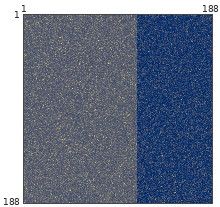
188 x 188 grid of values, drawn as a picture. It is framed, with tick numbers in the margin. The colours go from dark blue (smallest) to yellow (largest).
A vertical seam about 60% of the way across splits the table, and the left part is higher. There are no regular stripes. On average the colour sits 30% of the way up the scale.
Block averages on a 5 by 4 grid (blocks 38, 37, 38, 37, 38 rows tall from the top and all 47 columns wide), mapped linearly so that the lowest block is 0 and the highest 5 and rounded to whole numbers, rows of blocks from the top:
5520
5520
5520
5520
5520
